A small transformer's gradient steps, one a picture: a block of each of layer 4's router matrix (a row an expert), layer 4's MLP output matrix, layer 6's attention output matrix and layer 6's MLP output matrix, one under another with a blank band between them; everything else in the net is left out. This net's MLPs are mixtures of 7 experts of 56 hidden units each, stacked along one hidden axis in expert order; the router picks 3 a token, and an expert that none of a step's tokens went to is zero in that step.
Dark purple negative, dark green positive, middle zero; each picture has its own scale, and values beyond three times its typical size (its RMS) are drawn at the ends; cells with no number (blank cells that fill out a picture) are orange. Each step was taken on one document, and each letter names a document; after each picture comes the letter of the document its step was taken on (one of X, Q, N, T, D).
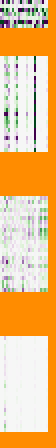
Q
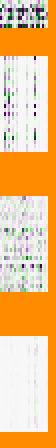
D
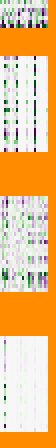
Q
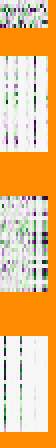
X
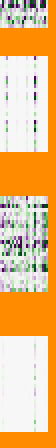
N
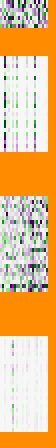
D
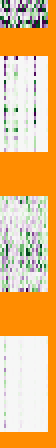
Q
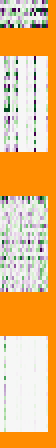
Q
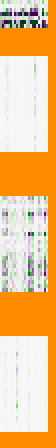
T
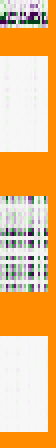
T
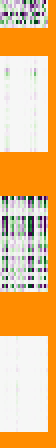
T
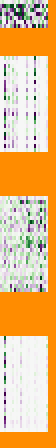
D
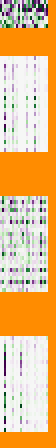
D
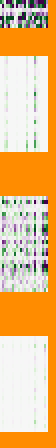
N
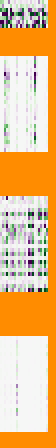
T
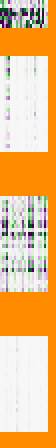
T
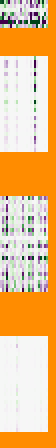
T
